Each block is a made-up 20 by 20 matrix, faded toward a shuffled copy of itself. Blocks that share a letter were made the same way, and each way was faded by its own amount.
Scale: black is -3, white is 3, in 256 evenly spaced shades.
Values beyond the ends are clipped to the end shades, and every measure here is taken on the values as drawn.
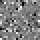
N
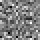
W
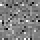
N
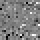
N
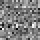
W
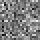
W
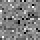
N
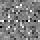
N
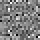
W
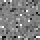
N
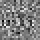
W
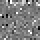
N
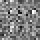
W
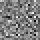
W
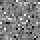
N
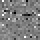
N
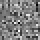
W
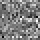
W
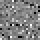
N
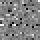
N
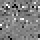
N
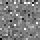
N
